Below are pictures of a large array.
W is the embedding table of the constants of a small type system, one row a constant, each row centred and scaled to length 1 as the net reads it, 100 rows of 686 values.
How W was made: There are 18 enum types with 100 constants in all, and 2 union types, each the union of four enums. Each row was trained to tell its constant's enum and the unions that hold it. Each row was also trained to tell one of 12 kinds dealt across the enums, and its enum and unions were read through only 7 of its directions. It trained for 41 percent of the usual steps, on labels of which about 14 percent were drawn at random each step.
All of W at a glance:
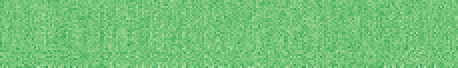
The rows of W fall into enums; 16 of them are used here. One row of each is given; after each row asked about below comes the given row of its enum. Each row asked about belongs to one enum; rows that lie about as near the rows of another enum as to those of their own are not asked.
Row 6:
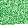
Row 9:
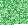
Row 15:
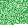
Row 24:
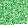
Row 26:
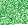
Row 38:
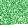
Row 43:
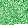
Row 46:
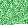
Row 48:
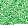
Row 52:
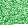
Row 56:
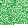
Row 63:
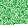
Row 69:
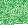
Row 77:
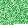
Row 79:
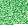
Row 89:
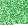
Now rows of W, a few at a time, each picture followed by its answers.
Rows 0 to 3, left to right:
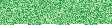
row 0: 9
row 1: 79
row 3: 26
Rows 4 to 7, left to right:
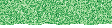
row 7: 63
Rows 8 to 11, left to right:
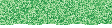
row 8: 89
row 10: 9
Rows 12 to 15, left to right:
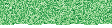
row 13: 26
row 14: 52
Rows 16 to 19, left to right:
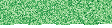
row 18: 46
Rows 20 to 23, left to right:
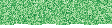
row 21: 77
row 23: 52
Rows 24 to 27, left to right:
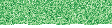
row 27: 63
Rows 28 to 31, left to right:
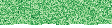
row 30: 79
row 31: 63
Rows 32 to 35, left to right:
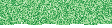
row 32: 46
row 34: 9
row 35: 26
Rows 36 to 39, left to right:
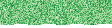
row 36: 9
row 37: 79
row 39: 63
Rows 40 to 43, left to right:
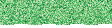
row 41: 56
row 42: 15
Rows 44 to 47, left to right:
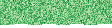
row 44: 38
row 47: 79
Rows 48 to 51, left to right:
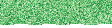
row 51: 79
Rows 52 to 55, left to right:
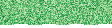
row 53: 46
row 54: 77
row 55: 52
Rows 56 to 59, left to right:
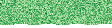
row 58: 26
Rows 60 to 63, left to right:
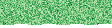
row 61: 77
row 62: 52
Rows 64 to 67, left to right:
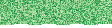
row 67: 46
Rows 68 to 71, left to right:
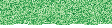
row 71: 77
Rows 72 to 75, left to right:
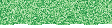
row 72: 6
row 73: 56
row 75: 69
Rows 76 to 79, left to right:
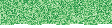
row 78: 38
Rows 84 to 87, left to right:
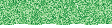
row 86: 9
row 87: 6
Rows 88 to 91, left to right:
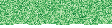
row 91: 26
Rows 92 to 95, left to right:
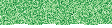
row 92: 63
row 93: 69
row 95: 77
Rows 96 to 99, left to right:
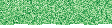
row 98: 52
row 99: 46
